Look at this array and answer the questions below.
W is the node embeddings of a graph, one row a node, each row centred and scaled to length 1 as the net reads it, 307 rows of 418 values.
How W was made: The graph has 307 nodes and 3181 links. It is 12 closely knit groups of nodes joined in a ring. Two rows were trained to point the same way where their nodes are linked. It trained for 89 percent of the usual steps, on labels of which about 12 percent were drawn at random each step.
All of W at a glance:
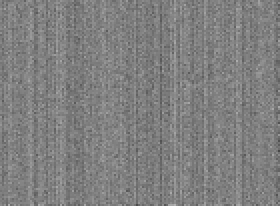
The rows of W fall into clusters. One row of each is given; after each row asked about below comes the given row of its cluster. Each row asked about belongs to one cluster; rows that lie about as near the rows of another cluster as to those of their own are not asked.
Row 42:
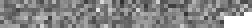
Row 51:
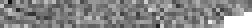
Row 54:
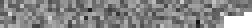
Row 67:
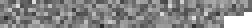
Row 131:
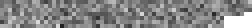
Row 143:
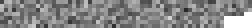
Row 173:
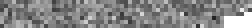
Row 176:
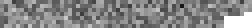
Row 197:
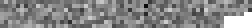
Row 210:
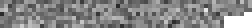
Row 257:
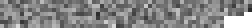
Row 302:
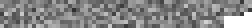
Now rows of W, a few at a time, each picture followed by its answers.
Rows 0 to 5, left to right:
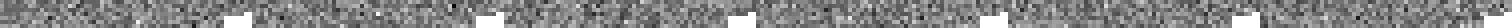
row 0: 42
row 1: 173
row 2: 67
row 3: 51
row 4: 54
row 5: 176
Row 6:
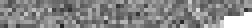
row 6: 176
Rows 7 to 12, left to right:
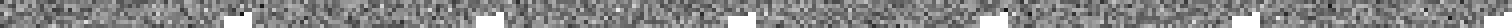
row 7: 210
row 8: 173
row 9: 257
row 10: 131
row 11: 257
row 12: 210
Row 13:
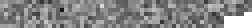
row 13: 143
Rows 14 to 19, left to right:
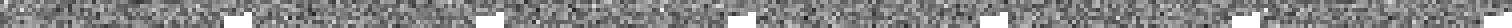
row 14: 210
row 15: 302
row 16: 197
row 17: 67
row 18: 54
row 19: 197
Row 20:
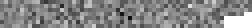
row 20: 54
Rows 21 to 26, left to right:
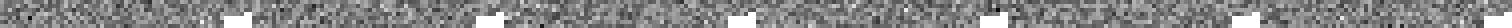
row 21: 42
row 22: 143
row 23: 210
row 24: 257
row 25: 197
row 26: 42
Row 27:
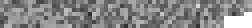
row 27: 176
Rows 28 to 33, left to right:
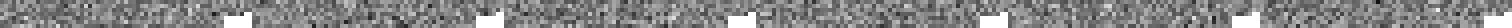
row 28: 210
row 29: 176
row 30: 210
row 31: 302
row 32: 176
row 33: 42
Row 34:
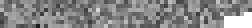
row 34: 176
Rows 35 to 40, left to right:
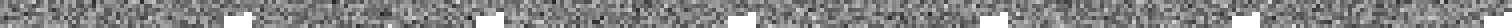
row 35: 54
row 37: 131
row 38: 197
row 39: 54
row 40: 210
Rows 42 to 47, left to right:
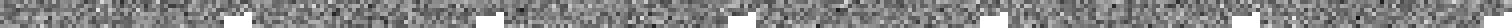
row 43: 67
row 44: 143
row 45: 131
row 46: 173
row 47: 131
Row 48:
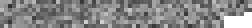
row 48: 210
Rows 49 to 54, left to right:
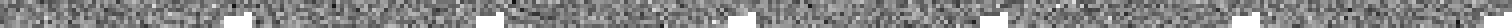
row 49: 54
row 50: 257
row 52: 143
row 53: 131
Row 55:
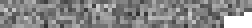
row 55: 210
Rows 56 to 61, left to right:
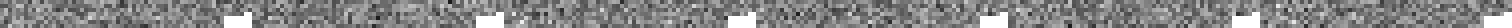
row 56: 173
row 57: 210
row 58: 54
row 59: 131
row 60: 176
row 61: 131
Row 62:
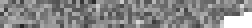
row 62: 176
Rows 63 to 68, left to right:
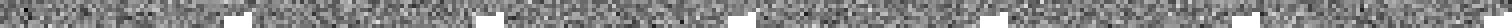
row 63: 67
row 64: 173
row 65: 302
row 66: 131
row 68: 54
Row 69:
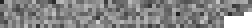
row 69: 143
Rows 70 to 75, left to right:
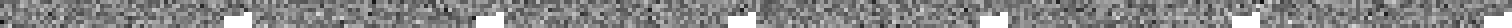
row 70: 131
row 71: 197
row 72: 67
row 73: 42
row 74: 173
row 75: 143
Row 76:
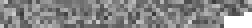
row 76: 257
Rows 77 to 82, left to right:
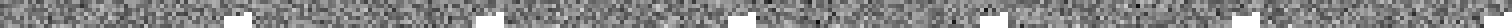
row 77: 51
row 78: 302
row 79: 67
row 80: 67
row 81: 176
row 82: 42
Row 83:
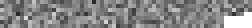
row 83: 257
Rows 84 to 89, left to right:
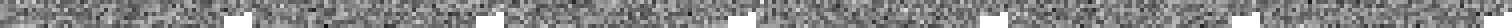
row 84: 210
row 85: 197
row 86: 51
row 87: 173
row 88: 131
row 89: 302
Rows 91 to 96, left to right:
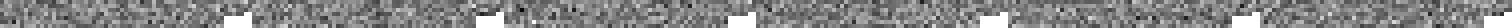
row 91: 143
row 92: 143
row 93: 143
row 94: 210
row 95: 197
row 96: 67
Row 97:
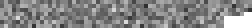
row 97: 131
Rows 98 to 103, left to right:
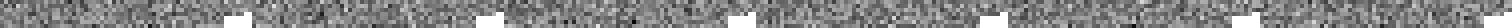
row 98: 51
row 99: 51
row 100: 42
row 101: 143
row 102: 302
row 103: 302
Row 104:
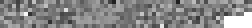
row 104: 51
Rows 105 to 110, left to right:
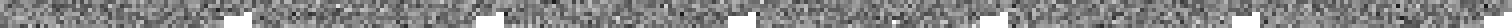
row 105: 176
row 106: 131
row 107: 143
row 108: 176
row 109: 257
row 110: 176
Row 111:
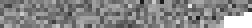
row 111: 51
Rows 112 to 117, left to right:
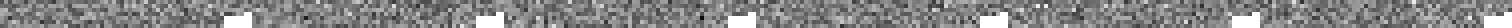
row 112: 197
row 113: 257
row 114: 257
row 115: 51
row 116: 51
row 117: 173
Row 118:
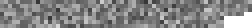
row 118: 257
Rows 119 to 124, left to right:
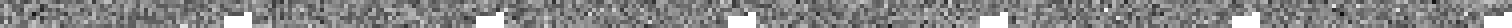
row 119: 257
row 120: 143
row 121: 42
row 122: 173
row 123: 54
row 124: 67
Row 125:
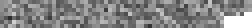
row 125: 302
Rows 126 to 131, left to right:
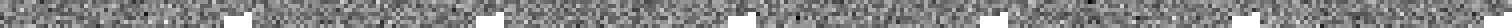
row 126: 210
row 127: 131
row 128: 131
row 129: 257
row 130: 131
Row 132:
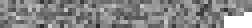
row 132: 210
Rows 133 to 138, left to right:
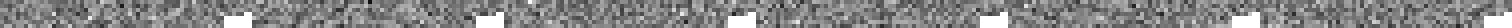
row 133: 173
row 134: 210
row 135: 176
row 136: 143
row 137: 51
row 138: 54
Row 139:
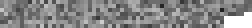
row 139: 143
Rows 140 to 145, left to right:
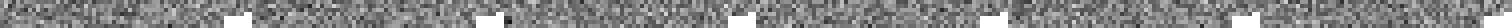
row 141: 42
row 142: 176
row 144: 42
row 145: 302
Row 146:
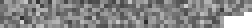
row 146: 302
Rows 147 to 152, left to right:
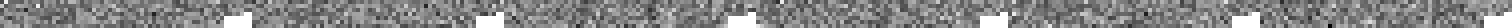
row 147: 51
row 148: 210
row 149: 131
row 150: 42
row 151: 51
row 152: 67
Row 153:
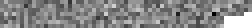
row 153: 143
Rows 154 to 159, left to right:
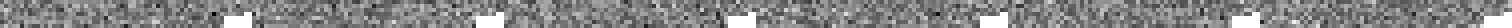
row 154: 143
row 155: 210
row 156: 173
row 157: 67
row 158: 173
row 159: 131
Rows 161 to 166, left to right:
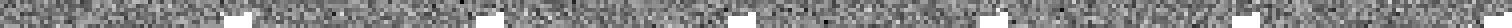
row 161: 51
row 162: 197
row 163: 54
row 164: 302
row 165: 257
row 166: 173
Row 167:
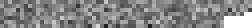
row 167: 302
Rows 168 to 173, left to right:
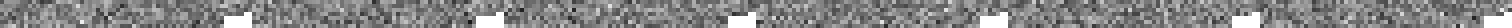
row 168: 143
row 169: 143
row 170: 143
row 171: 131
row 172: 51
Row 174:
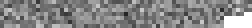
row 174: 51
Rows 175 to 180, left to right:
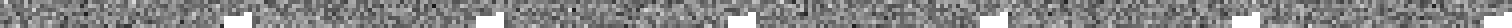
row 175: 257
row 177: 210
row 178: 302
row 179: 176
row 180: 197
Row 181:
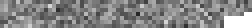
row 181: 210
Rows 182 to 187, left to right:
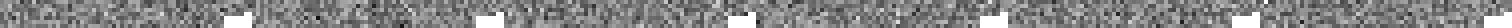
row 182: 143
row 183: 173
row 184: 257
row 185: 176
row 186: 67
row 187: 51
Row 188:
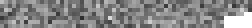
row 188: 54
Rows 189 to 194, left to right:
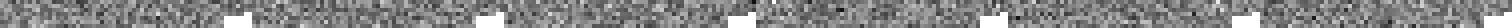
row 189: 257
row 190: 54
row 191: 67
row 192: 210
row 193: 302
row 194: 42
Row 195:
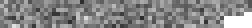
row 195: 51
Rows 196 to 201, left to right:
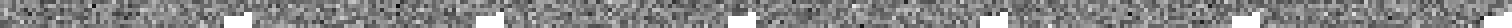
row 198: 257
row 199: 210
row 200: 42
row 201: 197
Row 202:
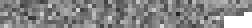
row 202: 67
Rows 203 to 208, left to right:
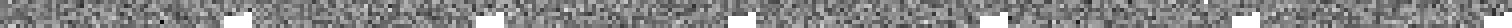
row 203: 302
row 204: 302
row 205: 257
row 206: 42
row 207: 54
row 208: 210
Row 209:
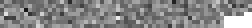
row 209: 51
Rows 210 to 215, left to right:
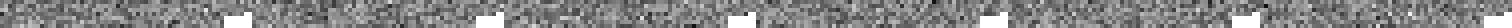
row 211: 51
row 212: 210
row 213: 176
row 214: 42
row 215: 173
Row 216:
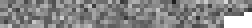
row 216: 67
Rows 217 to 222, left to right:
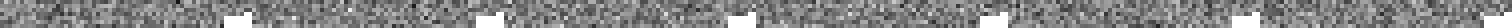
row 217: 210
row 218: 42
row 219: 257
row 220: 197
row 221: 173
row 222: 42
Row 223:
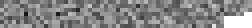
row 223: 302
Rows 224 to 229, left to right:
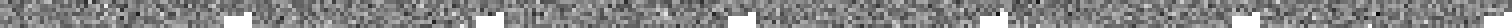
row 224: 257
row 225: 42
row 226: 143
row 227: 302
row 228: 42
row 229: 197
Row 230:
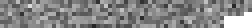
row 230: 257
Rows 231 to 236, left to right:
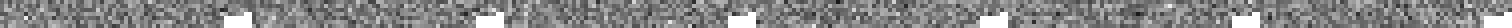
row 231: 54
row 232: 54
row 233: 54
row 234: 131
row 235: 210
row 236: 173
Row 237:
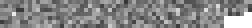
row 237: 257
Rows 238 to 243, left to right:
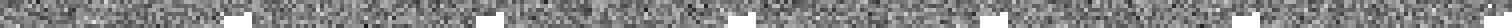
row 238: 51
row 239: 143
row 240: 173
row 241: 42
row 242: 54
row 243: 54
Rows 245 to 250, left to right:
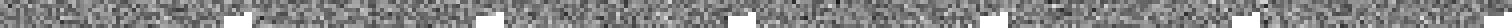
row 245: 302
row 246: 197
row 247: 54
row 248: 302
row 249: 210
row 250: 257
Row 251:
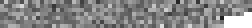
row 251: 51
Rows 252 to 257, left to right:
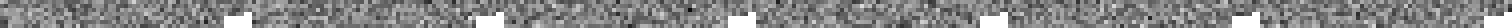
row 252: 176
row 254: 257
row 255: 67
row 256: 143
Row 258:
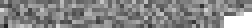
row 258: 197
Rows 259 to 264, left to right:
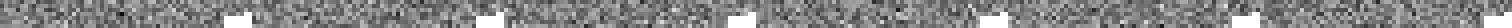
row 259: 54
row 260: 257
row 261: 197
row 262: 173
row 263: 131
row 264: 42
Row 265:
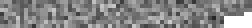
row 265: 143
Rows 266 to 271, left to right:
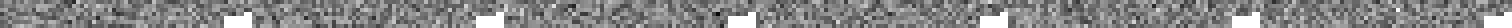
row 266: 210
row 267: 257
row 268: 143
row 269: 143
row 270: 176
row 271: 42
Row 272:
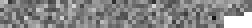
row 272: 67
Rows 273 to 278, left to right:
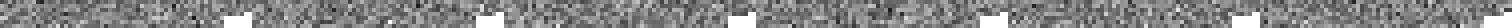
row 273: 210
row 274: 131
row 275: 257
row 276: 210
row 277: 54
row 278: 176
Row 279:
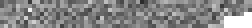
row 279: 131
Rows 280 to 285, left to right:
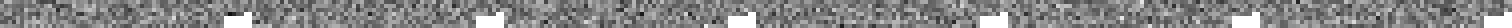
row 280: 143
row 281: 42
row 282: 173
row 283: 302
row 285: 257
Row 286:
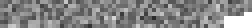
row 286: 257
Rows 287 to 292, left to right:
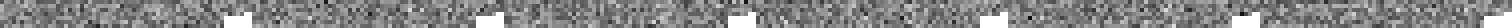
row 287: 210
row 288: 67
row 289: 54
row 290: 67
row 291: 131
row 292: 197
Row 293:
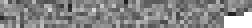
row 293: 143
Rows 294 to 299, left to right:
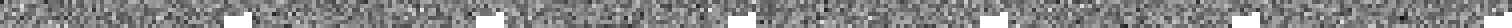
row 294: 54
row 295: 176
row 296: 257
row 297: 42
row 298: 131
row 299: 257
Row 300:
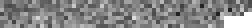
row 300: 42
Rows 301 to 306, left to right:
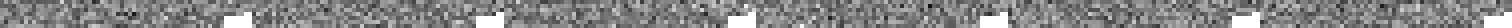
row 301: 197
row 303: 197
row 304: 176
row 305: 54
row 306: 210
